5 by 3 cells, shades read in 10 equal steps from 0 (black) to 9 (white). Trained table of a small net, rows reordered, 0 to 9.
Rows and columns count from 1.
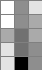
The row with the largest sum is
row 1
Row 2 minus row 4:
1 1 1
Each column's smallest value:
6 0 5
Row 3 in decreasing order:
6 6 4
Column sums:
40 18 30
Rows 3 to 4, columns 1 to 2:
6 4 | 8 4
